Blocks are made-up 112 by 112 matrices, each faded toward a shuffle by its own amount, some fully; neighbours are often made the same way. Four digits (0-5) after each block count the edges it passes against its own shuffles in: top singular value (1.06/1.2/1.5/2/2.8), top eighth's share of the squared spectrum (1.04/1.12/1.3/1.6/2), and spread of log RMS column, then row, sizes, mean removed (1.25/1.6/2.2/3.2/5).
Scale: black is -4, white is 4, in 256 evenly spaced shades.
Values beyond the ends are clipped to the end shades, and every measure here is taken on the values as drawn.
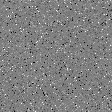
0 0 0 0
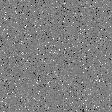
2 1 0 0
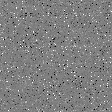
2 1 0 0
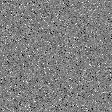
0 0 0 0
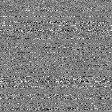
2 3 0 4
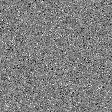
0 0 0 0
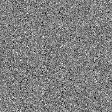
1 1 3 0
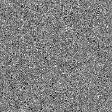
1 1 3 0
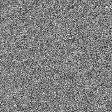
3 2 1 1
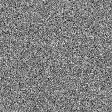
2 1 0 0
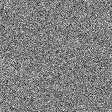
2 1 0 0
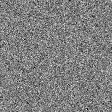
0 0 0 0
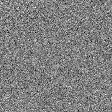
3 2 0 1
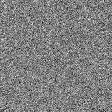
3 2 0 1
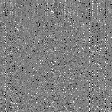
4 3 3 1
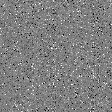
3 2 1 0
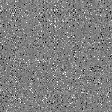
4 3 2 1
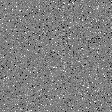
3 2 1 0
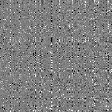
5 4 3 2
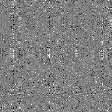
4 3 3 1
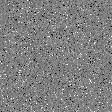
1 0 0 0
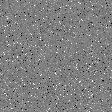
0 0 0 0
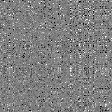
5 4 3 2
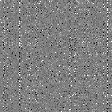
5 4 3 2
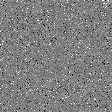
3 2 1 0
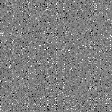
4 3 2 1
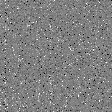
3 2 1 0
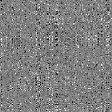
4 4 3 2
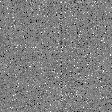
3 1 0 0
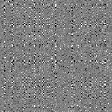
5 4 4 3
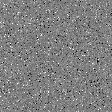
3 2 1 0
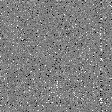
3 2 1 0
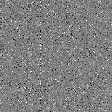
3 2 1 0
